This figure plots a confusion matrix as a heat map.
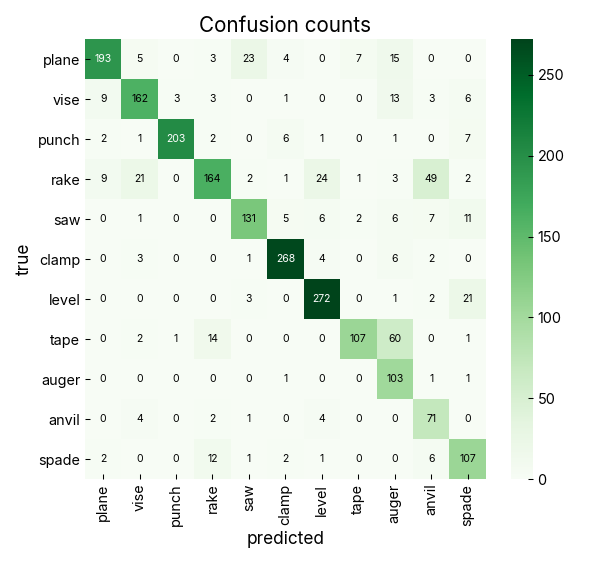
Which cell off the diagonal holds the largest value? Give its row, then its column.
tape, auger
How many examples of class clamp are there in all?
284
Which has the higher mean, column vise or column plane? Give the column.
plane
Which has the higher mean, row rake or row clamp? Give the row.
clamp
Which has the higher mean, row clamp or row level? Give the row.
level
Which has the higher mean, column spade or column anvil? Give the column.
spade
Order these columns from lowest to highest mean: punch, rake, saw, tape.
tape, saw, rake, punch
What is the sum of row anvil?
82
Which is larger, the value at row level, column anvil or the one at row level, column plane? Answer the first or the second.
the first
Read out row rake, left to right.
9 21 0 164 2 1 24 1 3 49 2
